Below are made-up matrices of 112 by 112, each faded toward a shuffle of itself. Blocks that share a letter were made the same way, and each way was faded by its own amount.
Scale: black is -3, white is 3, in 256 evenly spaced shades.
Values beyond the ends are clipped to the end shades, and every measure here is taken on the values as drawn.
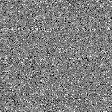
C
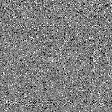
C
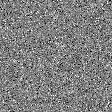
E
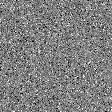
E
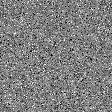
E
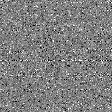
C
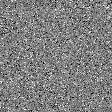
E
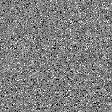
C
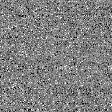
C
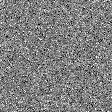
E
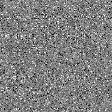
C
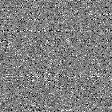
C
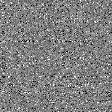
C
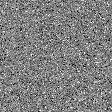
E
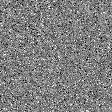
E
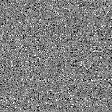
C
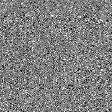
C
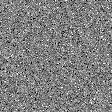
E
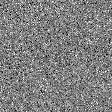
E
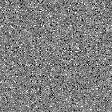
C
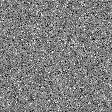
E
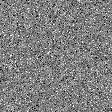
E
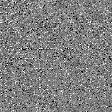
C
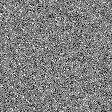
E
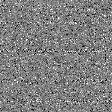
C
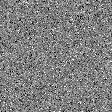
E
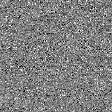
C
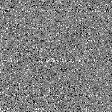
C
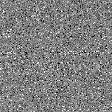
C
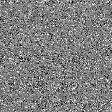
C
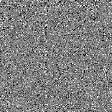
C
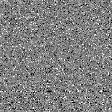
C
